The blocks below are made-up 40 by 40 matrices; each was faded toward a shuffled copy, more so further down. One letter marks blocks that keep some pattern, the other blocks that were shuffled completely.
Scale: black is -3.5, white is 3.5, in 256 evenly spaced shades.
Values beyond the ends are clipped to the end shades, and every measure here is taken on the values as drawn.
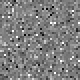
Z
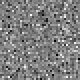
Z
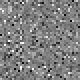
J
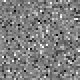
Z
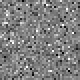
Z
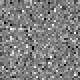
J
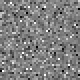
Z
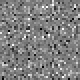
J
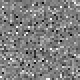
Z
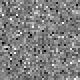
Z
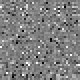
J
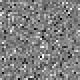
Z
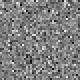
J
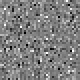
J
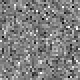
J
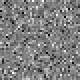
J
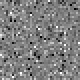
J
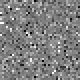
Z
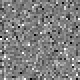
Z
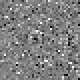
J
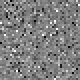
Z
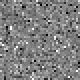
Z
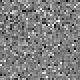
J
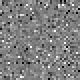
J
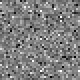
Z
